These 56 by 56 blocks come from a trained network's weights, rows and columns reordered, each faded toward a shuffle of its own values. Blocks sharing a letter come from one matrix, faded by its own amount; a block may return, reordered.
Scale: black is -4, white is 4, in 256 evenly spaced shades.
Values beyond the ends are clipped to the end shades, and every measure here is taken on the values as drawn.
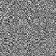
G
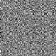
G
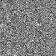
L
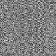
G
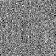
L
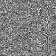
L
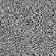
G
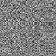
G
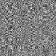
G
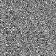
L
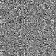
L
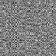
G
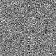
L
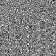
L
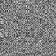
G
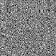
L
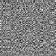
G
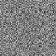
G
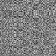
G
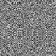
G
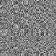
G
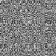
G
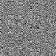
G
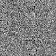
L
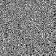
L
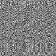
G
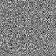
G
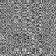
G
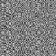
G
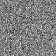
L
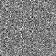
L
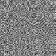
G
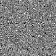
L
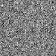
L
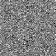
L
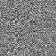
G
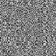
G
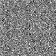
L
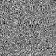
L
